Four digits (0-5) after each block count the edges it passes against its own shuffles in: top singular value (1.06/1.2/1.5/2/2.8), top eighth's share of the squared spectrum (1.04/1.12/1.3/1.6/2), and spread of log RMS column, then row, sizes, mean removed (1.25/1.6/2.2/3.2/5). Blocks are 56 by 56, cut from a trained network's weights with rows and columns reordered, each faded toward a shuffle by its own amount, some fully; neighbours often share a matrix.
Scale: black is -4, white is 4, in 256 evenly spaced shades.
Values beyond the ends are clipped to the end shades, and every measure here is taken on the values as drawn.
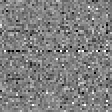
3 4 1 2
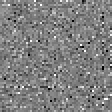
2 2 1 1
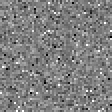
0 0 0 0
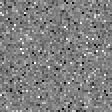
0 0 0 0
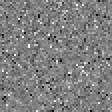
0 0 0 0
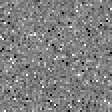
0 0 0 0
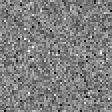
0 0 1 0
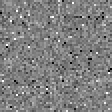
2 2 0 1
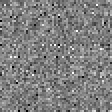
3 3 0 2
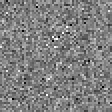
2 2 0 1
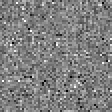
2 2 0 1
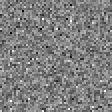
0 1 0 0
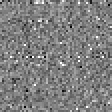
3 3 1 2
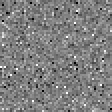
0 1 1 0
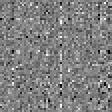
3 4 2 2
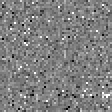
2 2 0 0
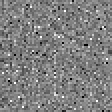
2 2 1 0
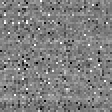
2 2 1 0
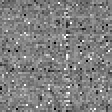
2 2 1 0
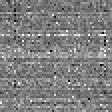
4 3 2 1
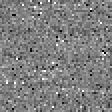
1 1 0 0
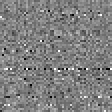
3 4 0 2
